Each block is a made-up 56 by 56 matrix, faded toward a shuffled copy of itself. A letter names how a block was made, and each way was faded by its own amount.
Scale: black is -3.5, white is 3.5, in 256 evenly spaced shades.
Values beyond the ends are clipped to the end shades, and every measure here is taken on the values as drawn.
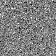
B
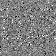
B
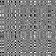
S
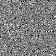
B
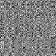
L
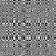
S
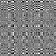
S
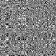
L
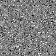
B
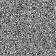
B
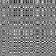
S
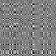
S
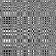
S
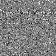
B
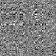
L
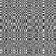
S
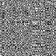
L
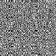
L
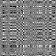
S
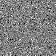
B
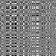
S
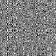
L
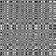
S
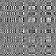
S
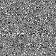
B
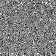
B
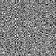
L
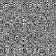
L
